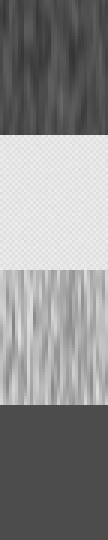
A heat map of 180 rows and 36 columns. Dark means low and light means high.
The table splits into 4 rows of 1 panel. Panel 1,1: low, streaked downward, faint in contrast. Panel 2,1: very high, checkered, faint in contrast. Panel 3,1: high, streaked downward. Panel 4,1: low, flat.
